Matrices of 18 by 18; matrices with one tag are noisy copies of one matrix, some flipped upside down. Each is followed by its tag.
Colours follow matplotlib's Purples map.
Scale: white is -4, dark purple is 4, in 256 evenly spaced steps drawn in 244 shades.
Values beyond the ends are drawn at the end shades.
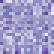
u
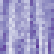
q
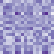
u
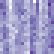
q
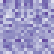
u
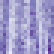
q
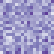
u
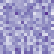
u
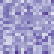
u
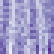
q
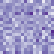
u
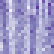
q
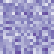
u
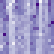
q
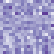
u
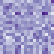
u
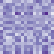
u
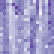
q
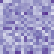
u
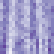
q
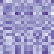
u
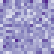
u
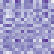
u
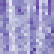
q
